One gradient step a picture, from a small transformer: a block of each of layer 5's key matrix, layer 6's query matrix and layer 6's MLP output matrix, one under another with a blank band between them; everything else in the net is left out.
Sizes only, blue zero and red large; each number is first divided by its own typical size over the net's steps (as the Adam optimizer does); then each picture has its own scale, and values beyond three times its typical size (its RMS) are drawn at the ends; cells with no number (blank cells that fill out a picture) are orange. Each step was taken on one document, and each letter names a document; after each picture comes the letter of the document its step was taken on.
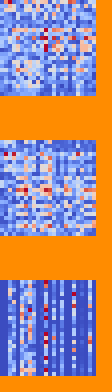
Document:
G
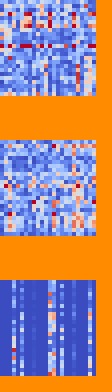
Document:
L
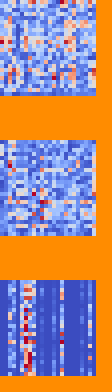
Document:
G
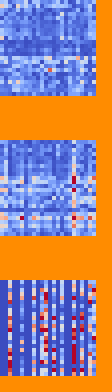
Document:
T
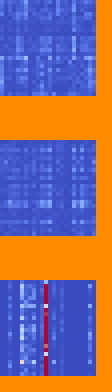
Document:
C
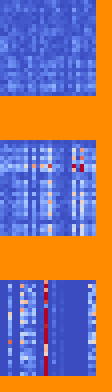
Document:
C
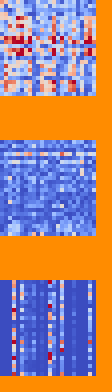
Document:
L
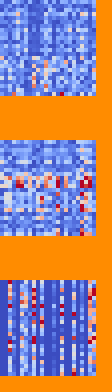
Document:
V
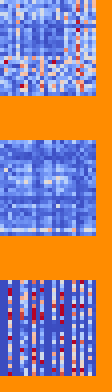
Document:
T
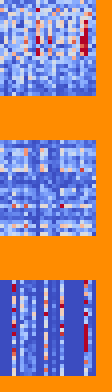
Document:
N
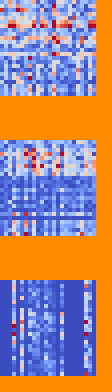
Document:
N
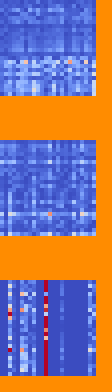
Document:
C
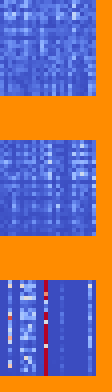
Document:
C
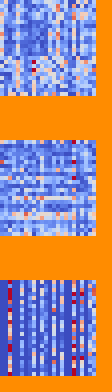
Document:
T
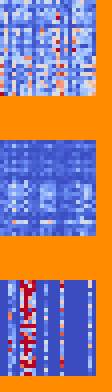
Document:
G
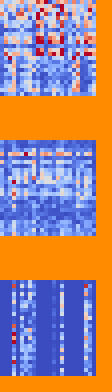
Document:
N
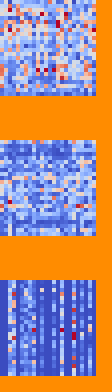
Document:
V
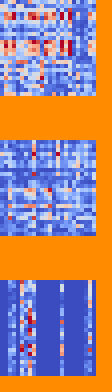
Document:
G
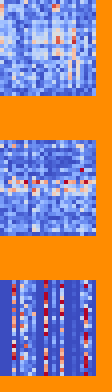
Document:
N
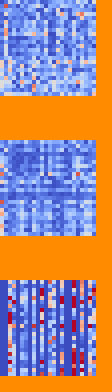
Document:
V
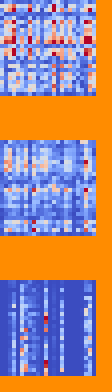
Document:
N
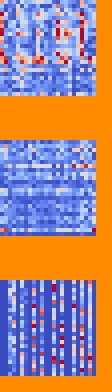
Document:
V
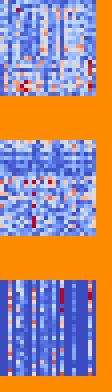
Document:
T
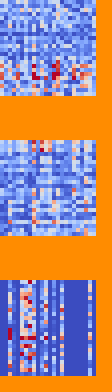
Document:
G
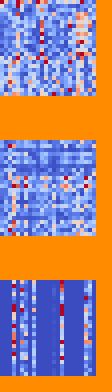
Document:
N
